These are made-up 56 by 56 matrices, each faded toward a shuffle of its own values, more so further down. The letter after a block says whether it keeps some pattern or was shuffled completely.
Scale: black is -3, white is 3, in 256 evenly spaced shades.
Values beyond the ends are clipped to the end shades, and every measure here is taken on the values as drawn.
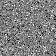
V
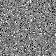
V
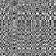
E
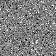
V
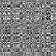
E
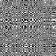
E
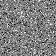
V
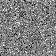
V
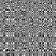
E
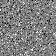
V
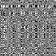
E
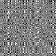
E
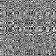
E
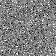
V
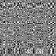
E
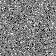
V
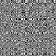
E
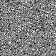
V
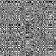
E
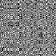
E
